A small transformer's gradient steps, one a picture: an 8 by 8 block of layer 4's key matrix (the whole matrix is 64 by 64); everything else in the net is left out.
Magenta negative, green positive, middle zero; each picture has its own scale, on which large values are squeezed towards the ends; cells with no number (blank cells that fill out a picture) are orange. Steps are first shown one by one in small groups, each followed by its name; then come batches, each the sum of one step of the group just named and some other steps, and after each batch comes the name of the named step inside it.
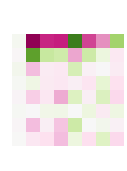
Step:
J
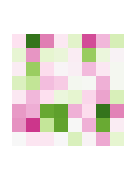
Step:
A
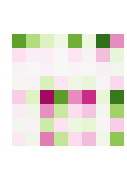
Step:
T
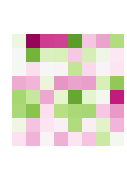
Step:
J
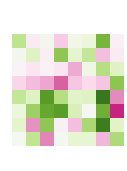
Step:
T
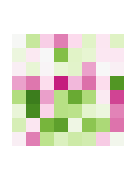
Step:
A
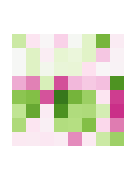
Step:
T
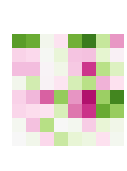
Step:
T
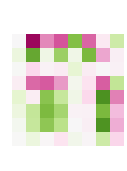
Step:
J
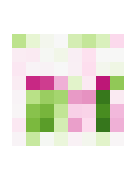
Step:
T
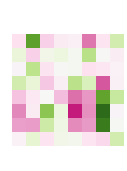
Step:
A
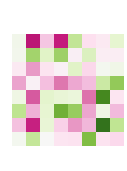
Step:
J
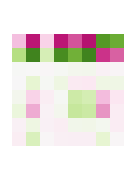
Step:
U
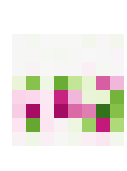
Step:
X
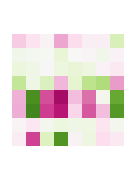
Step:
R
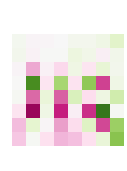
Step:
X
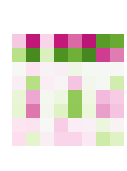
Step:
U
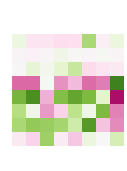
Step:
X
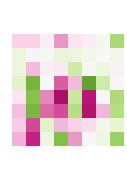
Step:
R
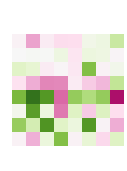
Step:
R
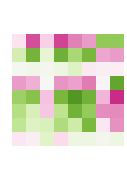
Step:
U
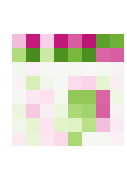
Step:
U
